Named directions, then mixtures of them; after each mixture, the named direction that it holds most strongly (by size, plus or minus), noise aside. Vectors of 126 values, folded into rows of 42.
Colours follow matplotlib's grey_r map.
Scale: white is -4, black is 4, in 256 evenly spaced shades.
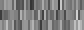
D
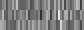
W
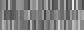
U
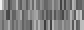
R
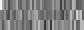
R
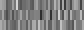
W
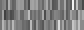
U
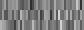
W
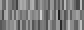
W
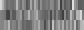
R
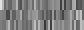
R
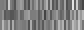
U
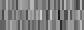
W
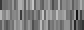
D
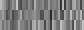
R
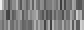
R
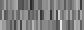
W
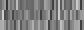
W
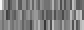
R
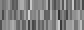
W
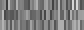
U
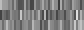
D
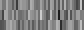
W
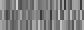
W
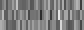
W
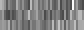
U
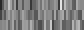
R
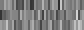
D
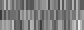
D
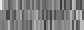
R
